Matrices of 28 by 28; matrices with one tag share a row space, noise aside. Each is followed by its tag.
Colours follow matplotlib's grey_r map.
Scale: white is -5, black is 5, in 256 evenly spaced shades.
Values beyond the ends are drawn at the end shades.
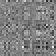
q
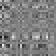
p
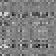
p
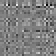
q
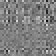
q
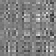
q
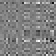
q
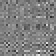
q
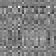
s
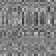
s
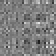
q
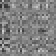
p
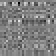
s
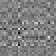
s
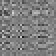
p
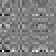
p
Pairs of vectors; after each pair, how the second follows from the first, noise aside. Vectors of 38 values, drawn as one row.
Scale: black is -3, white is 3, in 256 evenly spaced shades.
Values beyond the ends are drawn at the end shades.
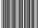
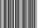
reversed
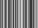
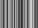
negated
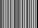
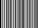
reversed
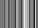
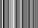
reversed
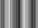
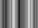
reversed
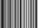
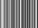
negated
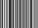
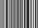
reversed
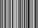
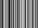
reversed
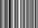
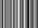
reversed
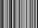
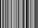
reversed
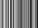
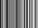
reversed
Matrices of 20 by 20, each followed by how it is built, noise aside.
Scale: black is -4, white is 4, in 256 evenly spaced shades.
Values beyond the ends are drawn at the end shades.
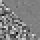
lower triangular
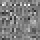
low rank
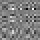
low rank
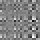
low rank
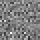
low rank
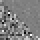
lower triangular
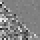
lower triangular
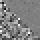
lower triangular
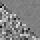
lower triangular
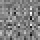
low rank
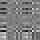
low rank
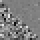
lower triangular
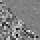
lower triangular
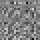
low rank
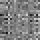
low rank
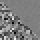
lower triangular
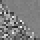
lower triangular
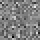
low rank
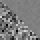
lower triangular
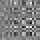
low rank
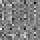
low rank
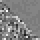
lower triangular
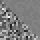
lower triangular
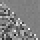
lower triangular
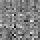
low rank
